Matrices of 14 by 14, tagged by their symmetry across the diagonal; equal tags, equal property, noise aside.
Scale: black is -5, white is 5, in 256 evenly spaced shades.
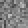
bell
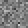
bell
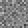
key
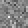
bell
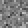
bell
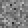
bell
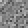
key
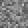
bell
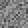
key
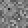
key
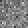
key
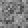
key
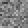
bell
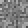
key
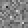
key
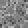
key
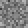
key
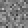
bell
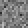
bell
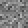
bell
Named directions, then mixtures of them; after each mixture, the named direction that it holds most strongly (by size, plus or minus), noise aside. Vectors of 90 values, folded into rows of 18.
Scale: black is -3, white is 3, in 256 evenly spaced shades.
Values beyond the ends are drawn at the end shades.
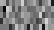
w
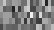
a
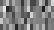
w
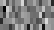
w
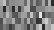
a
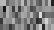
w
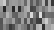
a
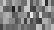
a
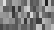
a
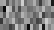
w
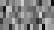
w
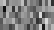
w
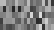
a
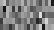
w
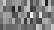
a
